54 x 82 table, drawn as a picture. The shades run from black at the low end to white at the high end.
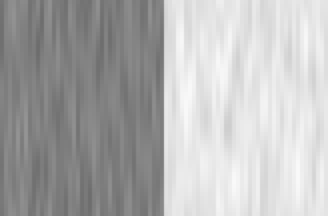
The table splits into one row of 2 panels. Panel 1,1: middling, streaked downward, faint in contrast. Panel 1,2: very high, streaked downward, faint in contrast.
